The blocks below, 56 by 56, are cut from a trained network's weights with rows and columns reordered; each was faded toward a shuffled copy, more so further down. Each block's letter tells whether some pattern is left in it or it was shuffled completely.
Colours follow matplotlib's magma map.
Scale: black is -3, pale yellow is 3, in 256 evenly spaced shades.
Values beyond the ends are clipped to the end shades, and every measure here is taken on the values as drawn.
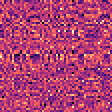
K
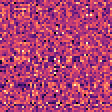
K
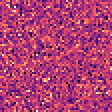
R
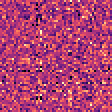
K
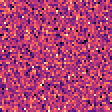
R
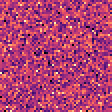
R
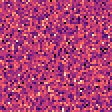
R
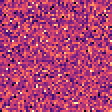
R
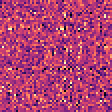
K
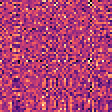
K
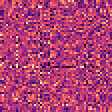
K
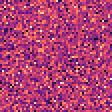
R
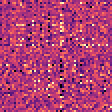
K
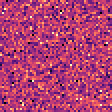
R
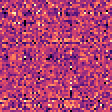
K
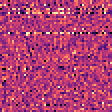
K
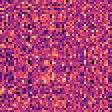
K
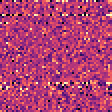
K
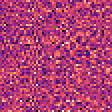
K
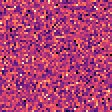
R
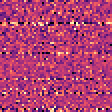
K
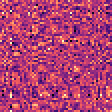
K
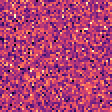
R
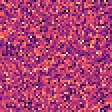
R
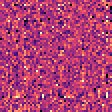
K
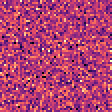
R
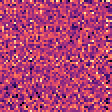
K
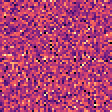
K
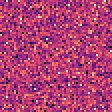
R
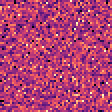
R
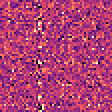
K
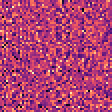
K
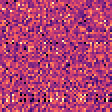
K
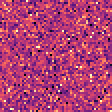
R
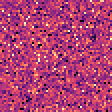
R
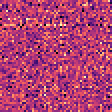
K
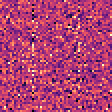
K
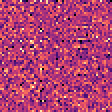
K
